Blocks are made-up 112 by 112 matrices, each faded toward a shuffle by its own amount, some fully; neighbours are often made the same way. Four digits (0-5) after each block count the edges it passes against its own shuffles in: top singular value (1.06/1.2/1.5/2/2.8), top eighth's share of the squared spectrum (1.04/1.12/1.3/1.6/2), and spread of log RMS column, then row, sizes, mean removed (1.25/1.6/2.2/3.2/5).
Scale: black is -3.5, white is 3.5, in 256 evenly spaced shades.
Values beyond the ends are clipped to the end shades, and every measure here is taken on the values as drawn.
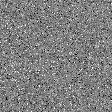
2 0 0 0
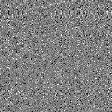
4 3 2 2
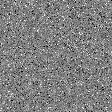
1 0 0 0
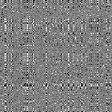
5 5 3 3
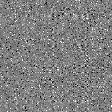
4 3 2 1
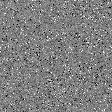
0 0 0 0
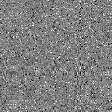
4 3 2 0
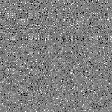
4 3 2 2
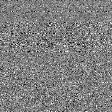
1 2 0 4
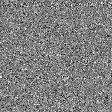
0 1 0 2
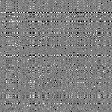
5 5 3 4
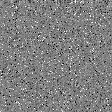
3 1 0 0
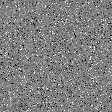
1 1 0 0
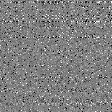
4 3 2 2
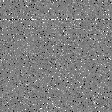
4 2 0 1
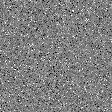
1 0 0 0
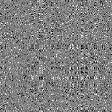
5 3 2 2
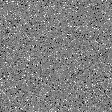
0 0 0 0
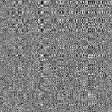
5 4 3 3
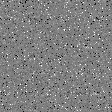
1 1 0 1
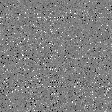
3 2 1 2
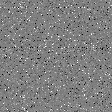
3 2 0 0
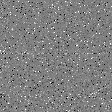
2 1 0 1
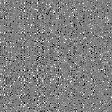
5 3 3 2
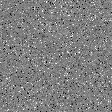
1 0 0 0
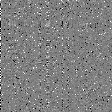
4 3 2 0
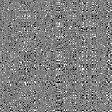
5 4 3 2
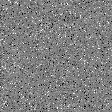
3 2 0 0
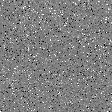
2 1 0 0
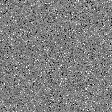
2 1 0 0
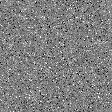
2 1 0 0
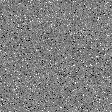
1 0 0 0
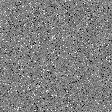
0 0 0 0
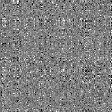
4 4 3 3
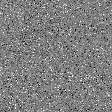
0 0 0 0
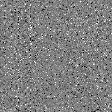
3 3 2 0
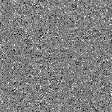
3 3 2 1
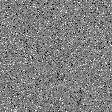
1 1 0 0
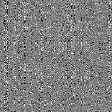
4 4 3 2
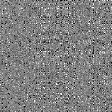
4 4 3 2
